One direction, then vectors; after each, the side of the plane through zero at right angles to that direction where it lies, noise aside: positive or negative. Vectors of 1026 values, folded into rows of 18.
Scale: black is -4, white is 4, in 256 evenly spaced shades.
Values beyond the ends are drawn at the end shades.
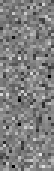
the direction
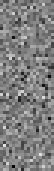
positive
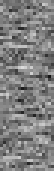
positive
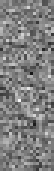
negative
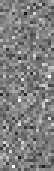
negative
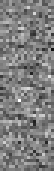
negative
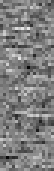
positive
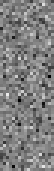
positive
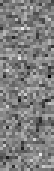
positive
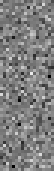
positive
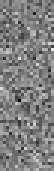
positive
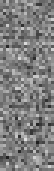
positive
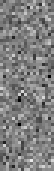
positive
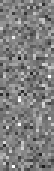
negative
